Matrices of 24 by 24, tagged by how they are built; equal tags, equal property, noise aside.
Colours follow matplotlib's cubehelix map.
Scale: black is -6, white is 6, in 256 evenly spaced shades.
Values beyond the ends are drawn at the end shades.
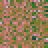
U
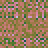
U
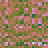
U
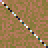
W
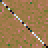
W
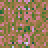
U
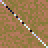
W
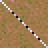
W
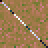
W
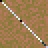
W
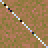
W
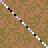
W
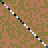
W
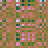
U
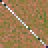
W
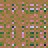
U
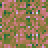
U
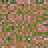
U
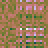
U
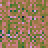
U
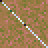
W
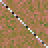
W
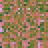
U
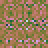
U
